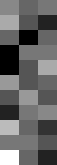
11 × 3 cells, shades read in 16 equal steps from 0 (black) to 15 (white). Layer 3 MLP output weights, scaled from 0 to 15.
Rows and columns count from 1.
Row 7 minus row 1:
-3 3 -2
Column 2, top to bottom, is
6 5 0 7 5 5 9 7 6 7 6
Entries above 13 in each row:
0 0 0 0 0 0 0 0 0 0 1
